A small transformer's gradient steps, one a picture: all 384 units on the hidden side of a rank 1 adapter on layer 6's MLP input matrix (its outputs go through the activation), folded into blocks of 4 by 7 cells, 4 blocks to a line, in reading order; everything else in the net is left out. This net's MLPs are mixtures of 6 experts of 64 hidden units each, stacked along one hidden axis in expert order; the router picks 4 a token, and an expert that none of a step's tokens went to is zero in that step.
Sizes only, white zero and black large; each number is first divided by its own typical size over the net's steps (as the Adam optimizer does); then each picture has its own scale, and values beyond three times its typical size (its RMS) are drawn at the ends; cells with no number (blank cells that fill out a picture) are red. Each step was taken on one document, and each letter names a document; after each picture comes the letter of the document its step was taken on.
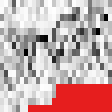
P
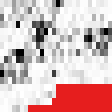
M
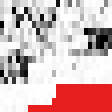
M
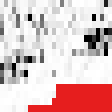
M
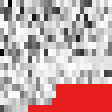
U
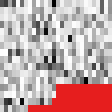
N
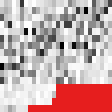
P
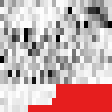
P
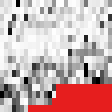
N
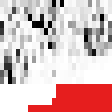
M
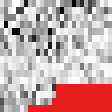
U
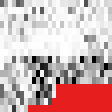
N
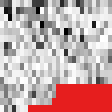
U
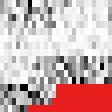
N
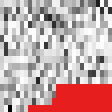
U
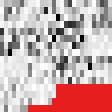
P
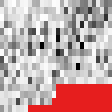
P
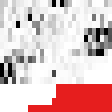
M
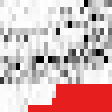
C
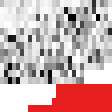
P
